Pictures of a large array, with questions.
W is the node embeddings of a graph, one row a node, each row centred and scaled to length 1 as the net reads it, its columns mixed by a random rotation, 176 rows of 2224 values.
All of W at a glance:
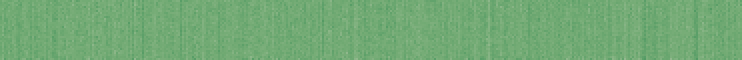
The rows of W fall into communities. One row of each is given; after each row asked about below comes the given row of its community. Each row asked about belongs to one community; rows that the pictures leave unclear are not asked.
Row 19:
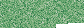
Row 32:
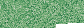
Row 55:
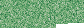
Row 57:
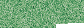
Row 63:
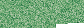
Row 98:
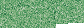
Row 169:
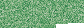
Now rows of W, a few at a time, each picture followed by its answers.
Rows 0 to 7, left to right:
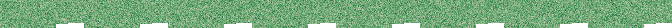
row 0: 19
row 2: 98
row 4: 98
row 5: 19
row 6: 55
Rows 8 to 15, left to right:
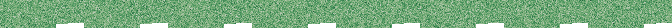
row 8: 63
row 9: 57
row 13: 19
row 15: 169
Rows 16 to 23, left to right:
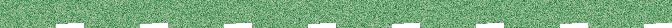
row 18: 55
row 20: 55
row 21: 57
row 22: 57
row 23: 57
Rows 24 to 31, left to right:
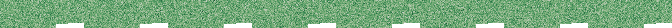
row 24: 55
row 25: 55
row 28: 57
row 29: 19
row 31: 32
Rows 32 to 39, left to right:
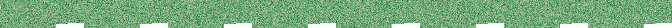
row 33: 55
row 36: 19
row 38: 63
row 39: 98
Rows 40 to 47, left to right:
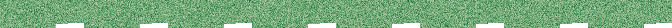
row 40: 55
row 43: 169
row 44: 63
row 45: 19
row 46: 55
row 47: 169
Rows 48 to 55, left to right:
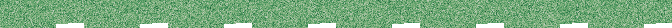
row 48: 169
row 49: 98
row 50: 57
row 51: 63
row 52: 169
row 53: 63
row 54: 98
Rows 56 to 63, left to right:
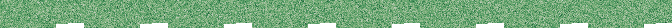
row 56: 169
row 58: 55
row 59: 32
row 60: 32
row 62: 63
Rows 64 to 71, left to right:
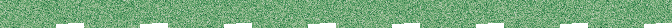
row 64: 57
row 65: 57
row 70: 55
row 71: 57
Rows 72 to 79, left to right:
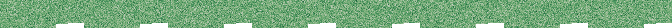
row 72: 32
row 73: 55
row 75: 19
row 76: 57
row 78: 55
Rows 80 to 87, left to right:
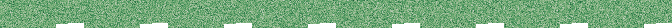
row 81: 19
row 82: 57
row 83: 55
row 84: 19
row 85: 32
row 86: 32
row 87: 63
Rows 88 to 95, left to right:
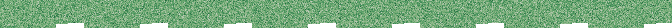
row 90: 55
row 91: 19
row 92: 98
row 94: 169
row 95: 98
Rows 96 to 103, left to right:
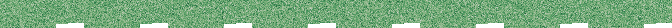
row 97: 63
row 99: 98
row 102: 169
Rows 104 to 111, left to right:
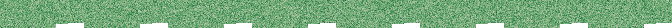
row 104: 55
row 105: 19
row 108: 98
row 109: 55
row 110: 32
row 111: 57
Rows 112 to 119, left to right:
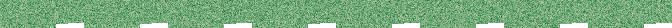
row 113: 57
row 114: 98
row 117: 32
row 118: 169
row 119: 169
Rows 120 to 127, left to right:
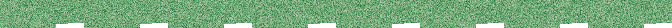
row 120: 98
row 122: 19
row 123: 98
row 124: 98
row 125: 57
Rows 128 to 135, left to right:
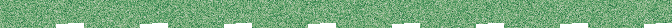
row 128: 19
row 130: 63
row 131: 169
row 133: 32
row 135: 63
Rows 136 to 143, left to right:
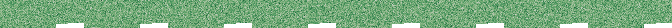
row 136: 63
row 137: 169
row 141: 19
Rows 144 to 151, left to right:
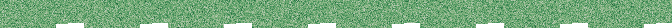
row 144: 169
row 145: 98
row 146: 98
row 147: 55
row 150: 19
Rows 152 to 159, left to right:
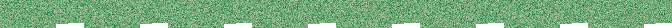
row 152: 19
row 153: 63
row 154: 57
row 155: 57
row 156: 98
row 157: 57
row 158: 57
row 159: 55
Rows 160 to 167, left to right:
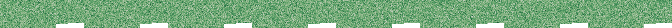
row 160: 32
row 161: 57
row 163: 55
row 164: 19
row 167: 55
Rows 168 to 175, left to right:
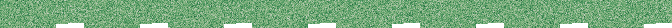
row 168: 169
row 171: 63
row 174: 169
